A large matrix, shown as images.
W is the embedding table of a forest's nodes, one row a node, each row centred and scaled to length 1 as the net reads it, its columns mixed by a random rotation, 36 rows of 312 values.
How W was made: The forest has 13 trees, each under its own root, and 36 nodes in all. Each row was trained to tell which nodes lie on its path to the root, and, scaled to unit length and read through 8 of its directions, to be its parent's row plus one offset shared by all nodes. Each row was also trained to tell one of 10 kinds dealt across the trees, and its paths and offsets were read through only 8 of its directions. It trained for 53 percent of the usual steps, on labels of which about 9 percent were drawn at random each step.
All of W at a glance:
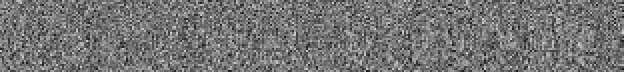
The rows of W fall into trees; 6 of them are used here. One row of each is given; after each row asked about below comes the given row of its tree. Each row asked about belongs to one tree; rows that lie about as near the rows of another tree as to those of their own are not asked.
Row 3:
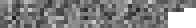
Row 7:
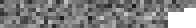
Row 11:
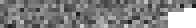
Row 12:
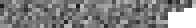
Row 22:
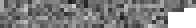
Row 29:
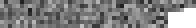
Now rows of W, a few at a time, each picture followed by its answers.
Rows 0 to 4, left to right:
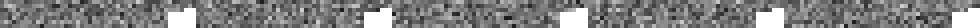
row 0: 7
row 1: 22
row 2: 12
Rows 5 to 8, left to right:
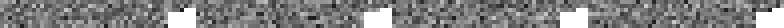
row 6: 12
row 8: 3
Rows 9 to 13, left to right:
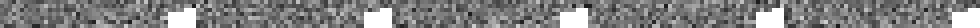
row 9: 11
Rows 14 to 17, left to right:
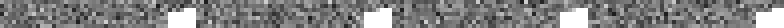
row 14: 12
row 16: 29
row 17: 29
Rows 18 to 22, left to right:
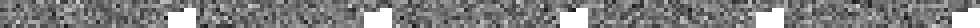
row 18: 22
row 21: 22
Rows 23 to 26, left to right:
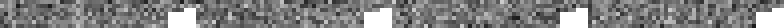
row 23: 22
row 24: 29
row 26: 7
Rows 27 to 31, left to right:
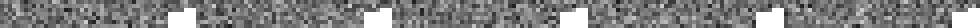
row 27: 11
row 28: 29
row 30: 7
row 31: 7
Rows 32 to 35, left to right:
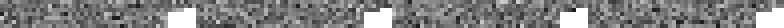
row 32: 12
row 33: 3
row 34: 3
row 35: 11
